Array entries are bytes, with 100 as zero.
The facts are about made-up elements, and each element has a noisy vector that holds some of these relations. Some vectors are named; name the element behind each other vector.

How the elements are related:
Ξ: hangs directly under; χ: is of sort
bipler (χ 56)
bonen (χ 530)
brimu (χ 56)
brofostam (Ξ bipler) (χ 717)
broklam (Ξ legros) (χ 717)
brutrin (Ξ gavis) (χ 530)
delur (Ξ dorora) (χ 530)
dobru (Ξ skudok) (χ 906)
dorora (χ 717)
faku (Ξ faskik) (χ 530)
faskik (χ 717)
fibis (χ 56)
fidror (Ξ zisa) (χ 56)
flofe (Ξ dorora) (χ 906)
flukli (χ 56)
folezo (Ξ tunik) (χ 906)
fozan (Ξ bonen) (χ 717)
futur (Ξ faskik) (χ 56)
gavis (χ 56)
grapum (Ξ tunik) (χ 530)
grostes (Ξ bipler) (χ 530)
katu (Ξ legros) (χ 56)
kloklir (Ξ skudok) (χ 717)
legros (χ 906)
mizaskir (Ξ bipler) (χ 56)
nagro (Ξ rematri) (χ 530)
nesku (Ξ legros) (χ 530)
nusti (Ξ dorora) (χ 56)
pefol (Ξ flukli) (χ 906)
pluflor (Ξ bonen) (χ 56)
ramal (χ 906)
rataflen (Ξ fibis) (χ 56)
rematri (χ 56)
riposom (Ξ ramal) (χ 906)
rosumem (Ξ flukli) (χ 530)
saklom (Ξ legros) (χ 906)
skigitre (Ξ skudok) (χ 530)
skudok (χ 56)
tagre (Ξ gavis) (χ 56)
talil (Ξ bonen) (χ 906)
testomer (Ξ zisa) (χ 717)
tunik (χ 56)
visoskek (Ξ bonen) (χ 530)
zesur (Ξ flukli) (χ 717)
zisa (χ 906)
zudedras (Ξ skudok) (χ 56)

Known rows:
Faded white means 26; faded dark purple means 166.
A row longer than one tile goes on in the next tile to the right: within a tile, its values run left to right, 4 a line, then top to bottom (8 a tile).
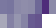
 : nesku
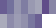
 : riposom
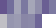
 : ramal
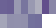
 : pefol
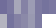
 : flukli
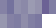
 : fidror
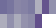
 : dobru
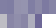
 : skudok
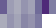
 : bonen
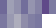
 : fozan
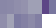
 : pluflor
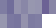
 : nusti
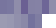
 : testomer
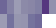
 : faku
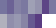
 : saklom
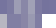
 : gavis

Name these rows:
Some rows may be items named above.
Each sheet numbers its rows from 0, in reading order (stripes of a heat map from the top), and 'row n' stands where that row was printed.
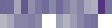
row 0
dorora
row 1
talil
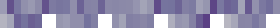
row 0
katu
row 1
testomer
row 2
pluflor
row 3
saklom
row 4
dorora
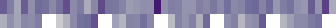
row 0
faskik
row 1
legros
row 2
visoskek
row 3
skudok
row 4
kloklir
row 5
skigitre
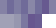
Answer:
broklam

